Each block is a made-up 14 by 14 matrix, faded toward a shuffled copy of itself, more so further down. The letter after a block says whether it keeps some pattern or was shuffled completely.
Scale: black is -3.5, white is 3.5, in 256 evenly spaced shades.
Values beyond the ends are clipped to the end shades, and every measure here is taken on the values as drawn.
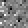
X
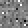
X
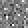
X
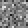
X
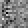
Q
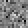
X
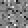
X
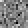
X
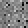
X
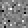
X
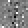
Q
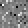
X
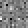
Q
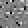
X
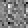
Q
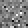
X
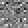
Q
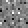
X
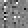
Q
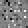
X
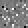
X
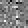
Q
